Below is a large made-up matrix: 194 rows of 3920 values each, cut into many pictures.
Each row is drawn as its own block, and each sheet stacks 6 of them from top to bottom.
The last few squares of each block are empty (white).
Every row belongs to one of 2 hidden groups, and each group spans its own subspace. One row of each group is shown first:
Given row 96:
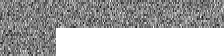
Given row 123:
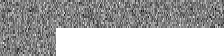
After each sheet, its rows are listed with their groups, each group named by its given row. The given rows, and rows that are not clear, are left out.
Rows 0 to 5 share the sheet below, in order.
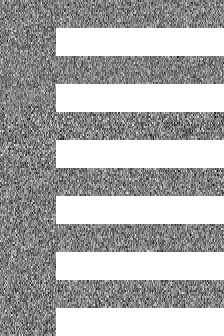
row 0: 96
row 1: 96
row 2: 96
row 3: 123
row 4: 96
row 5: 123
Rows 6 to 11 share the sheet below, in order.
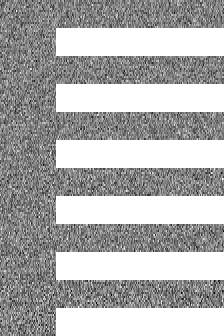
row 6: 96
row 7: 123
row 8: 96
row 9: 96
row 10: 96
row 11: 96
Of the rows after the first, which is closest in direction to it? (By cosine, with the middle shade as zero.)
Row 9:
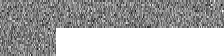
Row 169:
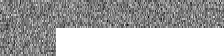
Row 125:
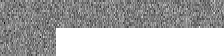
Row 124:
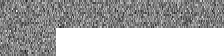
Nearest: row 125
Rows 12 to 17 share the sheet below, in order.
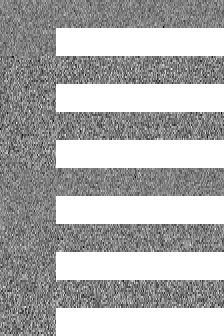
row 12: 123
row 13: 123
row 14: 96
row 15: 123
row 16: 96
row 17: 123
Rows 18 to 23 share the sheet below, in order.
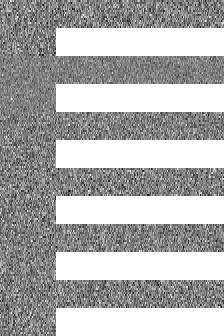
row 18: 123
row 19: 96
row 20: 123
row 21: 96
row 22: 123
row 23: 123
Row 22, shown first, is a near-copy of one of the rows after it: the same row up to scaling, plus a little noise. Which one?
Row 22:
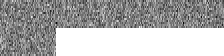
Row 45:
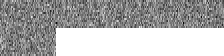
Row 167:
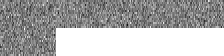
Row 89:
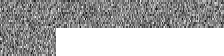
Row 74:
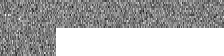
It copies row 45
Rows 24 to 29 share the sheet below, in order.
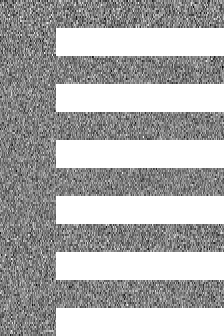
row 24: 123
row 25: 96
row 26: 96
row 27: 123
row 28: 123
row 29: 123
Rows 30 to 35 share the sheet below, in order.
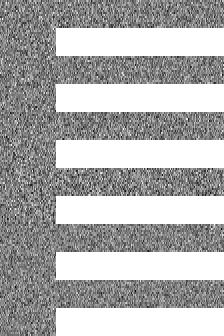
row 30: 96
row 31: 96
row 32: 123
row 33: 123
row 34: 96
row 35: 96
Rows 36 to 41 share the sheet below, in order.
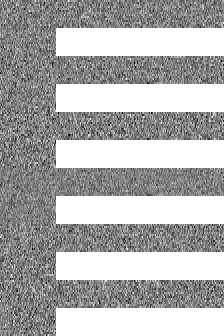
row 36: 123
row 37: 96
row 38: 96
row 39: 96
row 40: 123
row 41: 123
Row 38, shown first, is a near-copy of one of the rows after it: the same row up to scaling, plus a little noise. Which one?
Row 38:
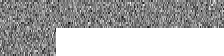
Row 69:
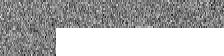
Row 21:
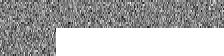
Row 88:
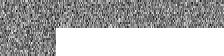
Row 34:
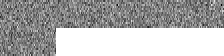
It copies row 21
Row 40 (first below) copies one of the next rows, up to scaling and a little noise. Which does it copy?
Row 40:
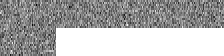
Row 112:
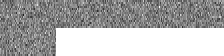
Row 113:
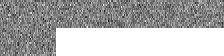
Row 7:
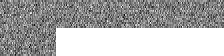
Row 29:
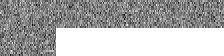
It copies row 29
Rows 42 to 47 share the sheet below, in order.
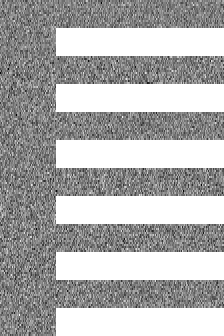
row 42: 96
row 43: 96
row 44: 123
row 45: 123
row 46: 123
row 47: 123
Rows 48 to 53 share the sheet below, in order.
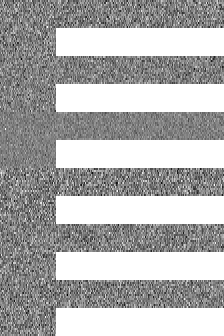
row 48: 123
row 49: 96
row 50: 123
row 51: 96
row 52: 123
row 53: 96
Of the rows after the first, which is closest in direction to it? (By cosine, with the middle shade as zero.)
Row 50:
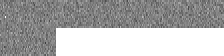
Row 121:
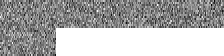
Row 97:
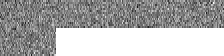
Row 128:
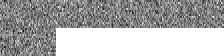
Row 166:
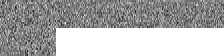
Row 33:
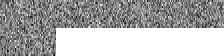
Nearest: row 128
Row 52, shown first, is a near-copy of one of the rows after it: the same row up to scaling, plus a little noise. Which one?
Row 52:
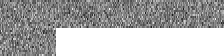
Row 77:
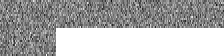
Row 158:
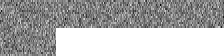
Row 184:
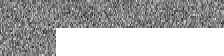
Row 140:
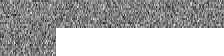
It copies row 184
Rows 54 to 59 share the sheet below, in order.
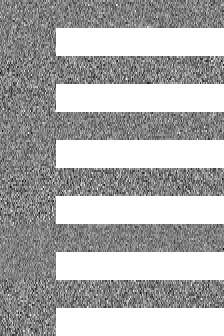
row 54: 96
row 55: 96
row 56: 96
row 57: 96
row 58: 123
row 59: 123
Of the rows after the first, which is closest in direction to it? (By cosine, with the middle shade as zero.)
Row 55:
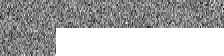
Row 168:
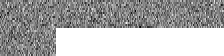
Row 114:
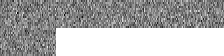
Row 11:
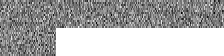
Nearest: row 168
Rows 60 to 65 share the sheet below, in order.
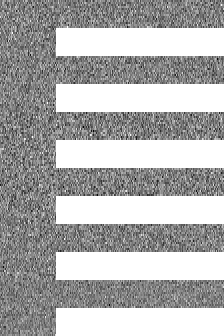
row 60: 96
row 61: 123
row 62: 123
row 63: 96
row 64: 123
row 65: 96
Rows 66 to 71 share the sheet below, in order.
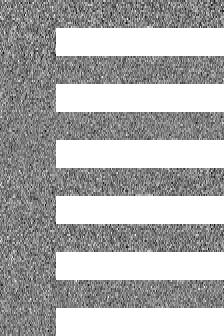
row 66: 96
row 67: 123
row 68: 96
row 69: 96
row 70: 96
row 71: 96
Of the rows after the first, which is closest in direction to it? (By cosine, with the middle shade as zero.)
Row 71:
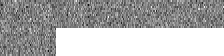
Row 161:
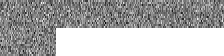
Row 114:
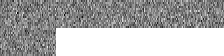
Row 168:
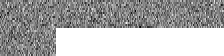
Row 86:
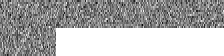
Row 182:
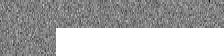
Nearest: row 161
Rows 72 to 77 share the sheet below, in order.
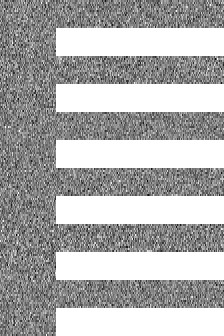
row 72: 123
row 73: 123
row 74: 123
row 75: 96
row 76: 96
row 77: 123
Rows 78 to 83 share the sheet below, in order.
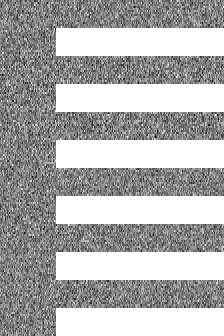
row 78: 96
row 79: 96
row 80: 123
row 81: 123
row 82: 123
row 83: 123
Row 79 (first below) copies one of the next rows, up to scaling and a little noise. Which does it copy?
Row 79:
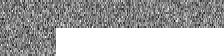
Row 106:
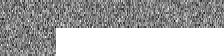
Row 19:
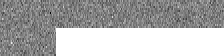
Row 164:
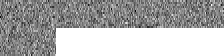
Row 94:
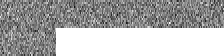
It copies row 106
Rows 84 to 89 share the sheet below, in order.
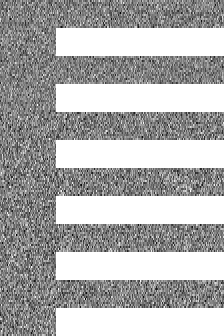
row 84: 96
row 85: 96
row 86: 123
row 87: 96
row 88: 96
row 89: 123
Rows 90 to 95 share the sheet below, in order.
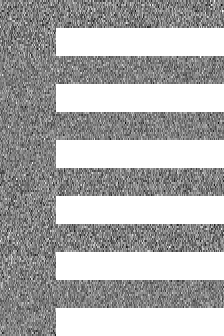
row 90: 96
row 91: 96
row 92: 123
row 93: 96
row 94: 96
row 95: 96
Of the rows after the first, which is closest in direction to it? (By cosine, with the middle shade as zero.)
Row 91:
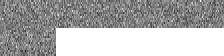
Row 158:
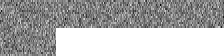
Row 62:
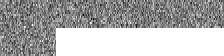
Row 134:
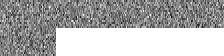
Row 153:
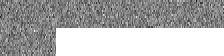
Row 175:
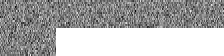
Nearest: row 175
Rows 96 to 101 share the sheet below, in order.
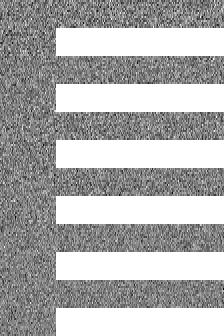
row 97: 96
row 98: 123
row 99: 123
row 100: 96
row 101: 96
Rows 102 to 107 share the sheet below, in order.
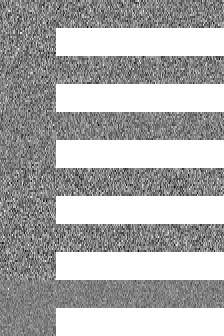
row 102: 123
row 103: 123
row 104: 96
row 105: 123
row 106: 96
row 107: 123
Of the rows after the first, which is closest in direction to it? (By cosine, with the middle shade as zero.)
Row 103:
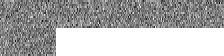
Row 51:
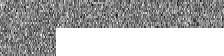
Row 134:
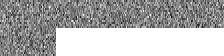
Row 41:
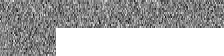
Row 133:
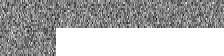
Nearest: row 41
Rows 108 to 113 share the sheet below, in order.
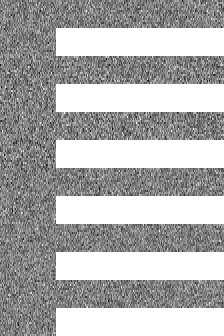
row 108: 123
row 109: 123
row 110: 123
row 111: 123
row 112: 123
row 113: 123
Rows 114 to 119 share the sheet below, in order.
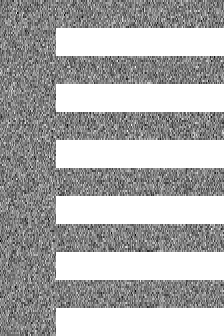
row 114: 123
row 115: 96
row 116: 96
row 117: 96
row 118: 96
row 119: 96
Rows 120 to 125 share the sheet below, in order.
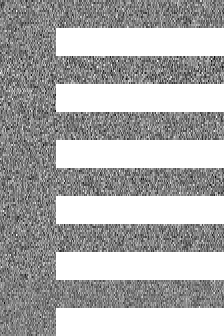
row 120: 96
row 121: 96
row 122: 123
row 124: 96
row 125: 96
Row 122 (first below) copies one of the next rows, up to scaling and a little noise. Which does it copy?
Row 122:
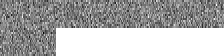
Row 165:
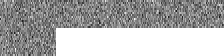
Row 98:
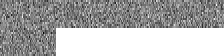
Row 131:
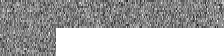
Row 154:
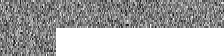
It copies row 98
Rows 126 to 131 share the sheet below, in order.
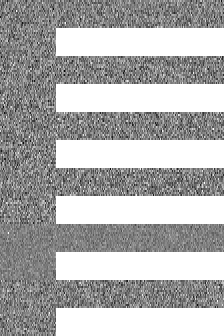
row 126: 96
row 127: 123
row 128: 123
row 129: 96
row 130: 123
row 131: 123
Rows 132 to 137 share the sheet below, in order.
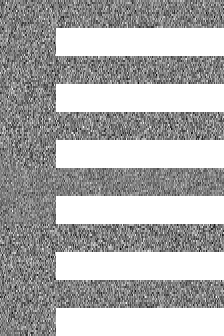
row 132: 96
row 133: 96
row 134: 123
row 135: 123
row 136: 96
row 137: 96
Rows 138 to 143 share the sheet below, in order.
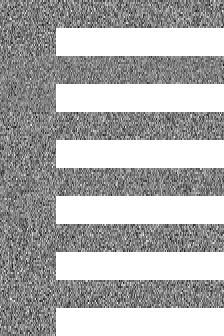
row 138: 96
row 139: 96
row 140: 123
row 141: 96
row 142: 123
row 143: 96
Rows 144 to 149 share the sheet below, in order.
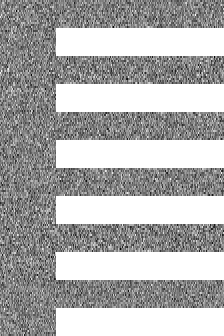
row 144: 96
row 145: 96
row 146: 123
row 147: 123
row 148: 96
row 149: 123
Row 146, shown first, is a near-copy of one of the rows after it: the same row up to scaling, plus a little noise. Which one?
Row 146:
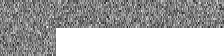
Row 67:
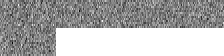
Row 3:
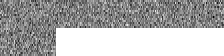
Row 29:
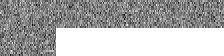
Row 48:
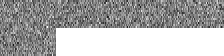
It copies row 48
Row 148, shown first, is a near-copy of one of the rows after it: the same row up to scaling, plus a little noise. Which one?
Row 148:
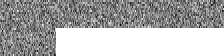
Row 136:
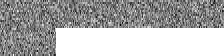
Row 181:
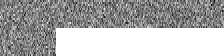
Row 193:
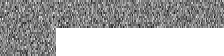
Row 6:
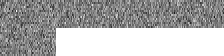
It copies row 136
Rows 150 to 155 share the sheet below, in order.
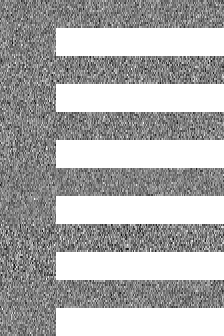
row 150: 123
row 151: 96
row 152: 123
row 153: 96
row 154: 123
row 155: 96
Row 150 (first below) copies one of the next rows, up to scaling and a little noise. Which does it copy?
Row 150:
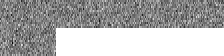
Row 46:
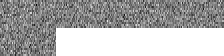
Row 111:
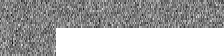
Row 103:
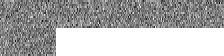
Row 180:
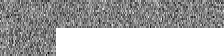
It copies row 111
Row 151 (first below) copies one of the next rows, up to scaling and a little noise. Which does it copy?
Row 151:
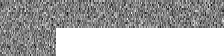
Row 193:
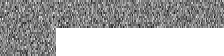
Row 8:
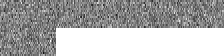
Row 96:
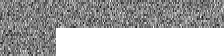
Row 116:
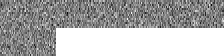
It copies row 116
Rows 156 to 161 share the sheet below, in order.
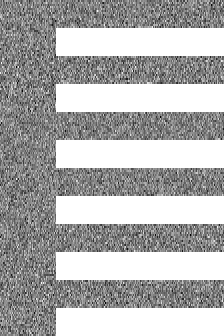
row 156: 96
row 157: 96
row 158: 123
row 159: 96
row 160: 123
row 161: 96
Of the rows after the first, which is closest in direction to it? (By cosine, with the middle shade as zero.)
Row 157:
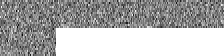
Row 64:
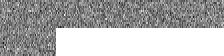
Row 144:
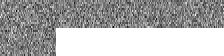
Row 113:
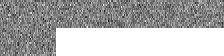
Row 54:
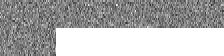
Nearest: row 144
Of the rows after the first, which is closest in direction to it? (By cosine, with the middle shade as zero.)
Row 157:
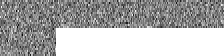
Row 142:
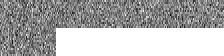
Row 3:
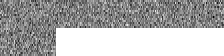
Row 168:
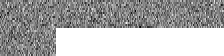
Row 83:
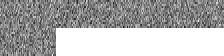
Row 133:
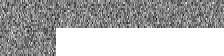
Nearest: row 133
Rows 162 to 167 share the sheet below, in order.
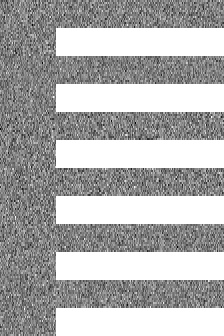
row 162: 123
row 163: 123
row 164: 96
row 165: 123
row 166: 96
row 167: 123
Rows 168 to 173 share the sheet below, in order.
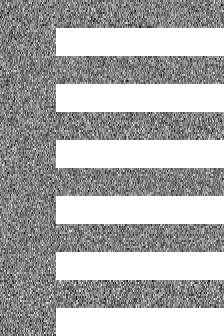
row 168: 96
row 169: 123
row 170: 123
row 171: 96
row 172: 123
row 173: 123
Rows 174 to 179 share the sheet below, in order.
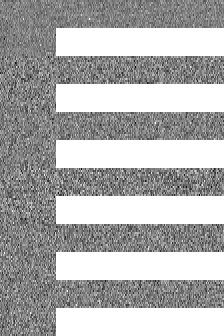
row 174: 123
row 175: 96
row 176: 96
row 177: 96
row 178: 123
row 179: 123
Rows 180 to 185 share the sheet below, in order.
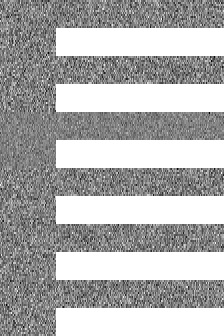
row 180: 123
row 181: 96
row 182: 123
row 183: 96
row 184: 123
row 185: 123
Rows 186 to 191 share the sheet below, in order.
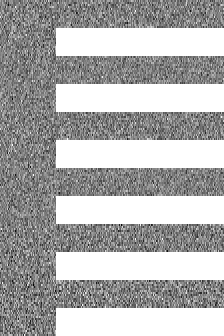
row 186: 96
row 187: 123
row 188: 96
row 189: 96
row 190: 96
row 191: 123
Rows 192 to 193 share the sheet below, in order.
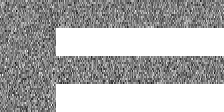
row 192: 96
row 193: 96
